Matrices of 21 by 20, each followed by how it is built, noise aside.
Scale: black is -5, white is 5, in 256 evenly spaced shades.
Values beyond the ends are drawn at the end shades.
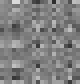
low rank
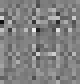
low rank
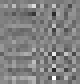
low rank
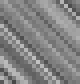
Toeplitz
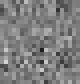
low rank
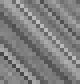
Toeplitz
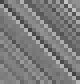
Toeplitz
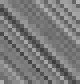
Toeplitz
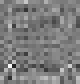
low rank
